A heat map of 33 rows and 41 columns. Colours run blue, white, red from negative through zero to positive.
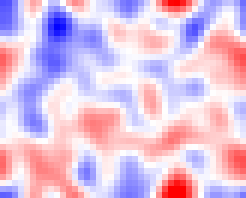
Grain: blotchy. Ninth with the lowest average: top left. Lone odd cells: none.
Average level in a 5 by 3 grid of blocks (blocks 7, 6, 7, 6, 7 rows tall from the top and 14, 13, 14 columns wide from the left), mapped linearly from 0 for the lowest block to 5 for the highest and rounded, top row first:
0 2 2 | 1 2 5 | 2 3 3 | 4 5 5 | 5 1 5
